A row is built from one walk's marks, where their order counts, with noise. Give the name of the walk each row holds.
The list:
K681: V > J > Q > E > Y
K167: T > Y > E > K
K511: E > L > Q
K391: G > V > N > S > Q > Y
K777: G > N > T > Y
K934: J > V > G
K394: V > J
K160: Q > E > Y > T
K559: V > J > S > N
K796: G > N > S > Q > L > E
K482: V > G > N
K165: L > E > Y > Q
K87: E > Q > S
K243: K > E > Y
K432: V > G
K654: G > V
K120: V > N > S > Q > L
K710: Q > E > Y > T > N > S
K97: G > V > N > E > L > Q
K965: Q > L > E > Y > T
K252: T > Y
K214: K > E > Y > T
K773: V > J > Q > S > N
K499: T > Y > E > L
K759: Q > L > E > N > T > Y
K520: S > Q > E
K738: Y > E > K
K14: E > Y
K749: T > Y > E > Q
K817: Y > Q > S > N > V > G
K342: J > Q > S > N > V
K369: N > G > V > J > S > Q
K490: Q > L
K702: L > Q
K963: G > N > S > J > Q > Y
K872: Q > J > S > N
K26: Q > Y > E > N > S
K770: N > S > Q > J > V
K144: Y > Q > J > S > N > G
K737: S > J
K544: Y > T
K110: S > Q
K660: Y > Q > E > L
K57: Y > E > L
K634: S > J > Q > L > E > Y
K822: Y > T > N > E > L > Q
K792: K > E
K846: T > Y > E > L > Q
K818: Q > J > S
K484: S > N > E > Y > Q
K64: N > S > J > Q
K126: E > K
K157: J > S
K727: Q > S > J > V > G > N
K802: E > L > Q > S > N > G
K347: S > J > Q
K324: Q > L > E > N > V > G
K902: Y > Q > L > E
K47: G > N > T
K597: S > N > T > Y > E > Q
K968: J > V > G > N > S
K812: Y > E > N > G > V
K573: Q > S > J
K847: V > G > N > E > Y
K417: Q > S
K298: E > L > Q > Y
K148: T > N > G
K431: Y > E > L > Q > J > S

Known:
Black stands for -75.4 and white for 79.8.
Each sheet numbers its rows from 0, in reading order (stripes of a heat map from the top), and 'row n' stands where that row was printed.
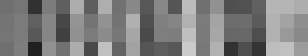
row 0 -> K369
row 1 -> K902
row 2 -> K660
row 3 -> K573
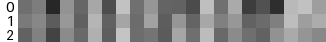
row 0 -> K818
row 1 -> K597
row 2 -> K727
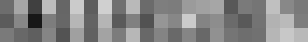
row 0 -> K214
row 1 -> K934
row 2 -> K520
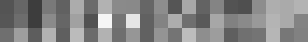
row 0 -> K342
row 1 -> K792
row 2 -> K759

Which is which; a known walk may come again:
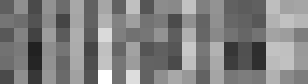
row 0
K681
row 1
K87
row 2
K968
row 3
K573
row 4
K818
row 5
K738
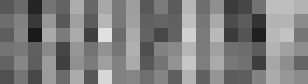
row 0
K770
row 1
K431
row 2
K737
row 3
K902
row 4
K57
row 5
K559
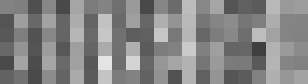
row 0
K846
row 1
K847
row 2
K482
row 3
K634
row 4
K243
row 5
K773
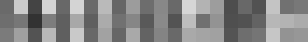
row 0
K252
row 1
K369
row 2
K160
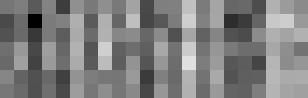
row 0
K660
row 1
K394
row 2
K342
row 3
K144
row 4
K963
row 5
K511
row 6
K97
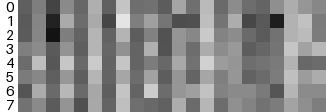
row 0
K727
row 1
K157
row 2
K934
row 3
K749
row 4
K777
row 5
K597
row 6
K14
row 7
K802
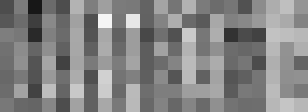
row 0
K654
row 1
K792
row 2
K347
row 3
K484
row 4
K499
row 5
K872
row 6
K214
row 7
K520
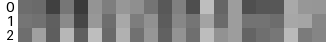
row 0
K120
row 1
K796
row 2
K759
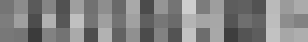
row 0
K165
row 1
K965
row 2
K64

